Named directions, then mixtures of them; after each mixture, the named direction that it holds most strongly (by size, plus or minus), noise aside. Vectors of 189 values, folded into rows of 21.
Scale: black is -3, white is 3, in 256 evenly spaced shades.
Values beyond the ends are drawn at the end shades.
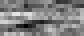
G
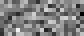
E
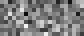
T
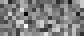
T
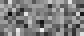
T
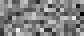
E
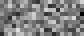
E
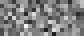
T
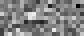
E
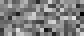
E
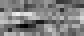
G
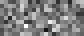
T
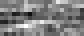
G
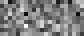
T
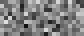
T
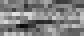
G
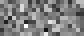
T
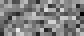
E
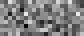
T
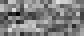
G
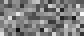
E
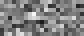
E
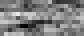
G
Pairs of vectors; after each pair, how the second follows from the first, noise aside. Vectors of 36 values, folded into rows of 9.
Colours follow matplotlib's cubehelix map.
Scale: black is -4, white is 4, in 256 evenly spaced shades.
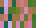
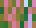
reversed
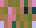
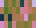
reversed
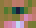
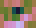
copied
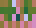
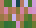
wrapped around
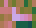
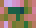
wrapped around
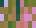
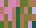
reversed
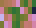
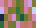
reversed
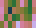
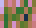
reversed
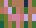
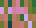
reversed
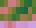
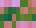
wrapped around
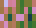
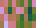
wrapped around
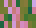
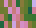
copied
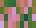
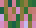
wrapped around
